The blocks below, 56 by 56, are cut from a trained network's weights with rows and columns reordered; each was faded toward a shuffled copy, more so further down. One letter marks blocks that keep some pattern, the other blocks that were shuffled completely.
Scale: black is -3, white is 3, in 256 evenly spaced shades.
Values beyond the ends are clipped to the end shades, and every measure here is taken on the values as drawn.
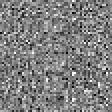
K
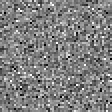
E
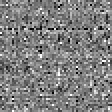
K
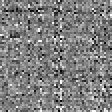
K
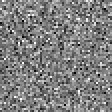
E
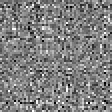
K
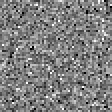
E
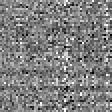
K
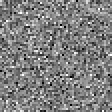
E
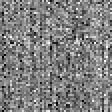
K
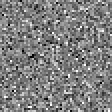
E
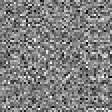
K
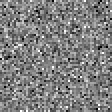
E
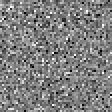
E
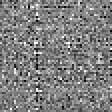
K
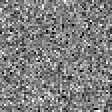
E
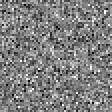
E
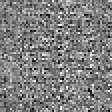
K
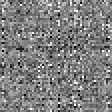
K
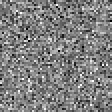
E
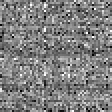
K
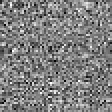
K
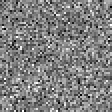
E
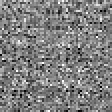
K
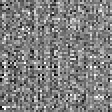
K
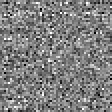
K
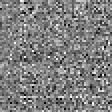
K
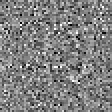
K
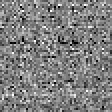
K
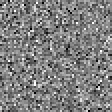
E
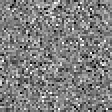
E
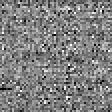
K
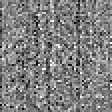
K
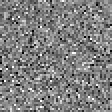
E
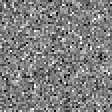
E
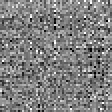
K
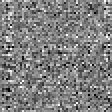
K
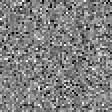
E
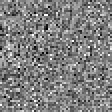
K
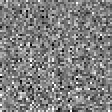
K
